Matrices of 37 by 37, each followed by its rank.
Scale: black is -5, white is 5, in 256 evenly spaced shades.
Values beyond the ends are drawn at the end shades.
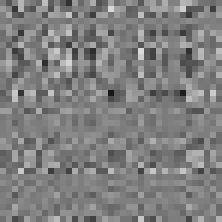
three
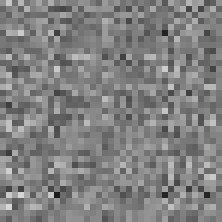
five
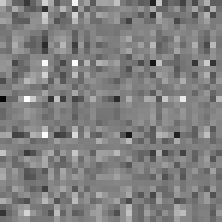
three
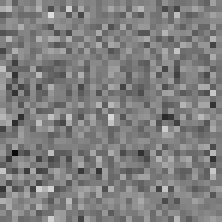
five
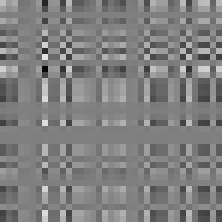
one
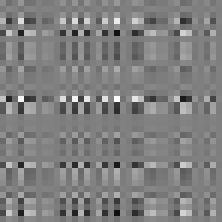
one
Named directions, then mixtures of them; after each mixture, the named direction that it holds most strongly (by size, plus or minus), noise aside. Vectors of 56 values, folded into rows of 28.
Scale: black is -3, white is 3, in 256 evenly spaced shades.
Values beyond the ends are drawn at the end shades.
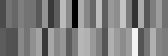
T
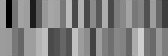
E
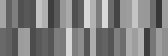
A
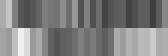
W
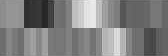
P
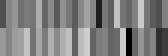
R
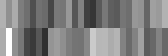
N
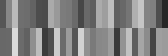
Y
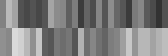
W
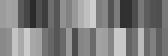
P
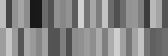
E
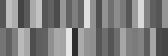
R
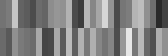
Y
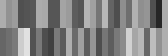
A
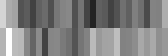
N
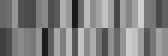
A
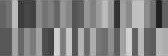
Y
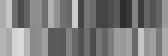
W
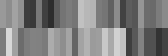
P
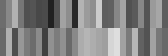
T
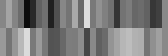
W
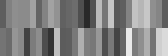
Y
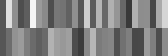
E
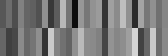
T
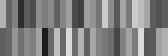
A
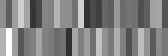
E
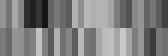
P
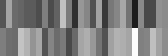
T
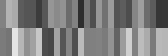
Y
